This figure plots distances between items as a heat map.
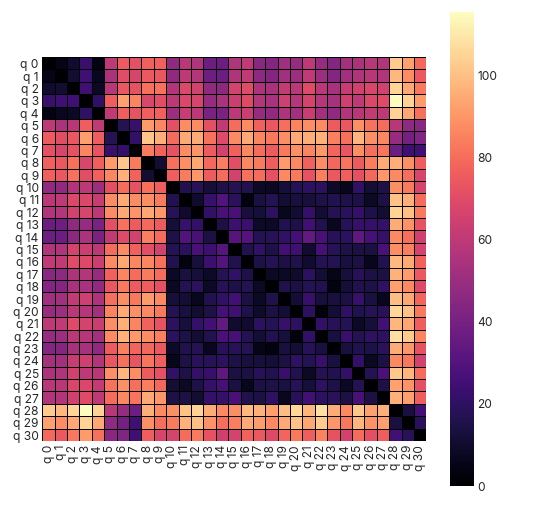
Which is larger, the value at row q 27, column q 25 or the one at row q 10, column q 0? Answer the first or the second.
the second
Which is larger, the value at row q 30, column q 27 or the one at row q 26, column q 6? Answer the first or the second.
the second
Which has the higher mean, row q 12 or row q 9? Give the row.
q 9
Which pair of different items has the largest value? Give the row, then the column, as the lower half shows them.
q 28, q 3
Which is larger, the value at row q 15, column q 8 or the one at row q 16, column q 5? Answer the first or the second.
the second
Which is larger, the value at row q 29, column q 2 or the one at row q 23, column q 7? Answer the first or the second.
the first
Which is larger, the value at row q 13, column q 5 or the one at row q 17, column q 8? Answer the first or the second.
the second
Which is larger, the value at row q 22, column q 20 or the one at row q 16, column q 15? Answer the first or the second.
the second
